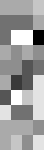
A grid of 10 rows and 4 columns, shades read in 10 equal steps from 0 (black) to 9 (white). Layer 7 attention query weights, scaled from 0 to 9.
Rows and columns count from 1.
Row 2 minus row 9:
-2 -2 -2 1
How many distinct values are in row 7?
4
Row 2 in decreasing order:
6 4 4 4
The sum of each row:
25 18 22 22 17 19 27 24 23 26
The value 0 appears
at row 3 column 4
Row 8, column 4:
8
